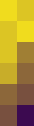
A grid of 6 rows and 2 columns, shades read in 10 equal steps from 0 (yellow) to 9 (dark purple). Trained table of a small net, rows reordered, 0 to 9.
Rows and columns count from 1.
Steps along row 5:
up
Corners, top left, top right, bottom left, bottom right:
0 1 6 9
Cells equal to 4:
1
